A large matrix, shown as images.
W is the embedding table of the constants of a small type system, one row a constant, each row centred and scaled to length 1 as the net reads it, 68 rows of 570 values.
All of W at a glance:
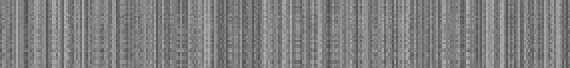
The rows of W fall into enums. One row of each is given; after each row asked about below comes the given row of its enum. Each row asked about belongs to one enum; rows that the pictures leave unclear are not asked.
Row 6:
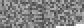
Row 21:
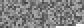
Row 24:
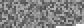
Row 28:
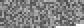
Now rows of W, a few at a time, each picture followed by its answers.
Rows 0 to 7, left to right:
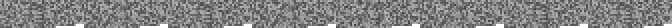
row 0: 6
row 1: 24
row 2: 6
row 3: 24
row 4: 21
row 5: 24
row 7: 6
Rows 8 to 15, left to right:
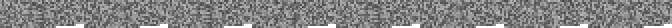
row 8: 6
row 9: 24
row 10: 6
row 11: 21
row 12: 6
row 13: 24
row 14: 28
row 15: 24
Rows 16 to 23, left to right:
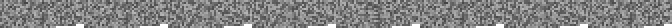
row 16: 21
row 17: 21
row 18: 24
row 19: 24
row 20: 6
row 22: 24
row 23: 21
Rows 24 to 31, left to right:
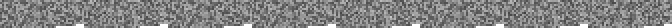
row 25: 28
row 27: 24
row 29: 24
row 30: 28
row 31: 21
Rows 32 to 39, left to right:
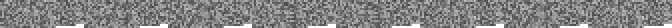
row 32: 28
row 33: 21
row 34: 24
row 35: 6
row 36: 6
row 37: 28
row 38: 24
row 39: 28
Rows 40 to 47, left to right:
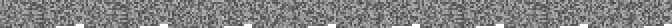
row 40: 6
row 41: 6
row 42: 28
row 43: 24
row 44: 21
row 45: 6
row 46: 6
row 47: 21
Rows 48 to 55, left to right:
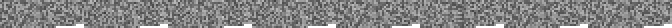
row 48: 24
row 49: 28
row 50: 28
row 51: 28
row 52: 24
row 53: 6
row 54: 24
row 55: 24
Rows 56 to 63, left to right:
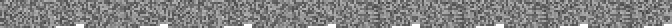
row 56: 28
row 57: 24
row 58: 28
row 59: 24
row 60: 6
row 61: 6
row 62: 6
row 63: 6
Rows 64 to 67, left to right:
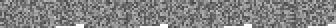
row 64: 28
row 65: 21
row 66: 21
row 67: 6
